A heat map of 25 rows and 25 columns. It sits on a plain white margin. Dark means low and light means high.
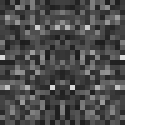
Histogram: skewed, a long tail of high values. Mirror symmetry: left to right. Slope: none. Grain: fine.
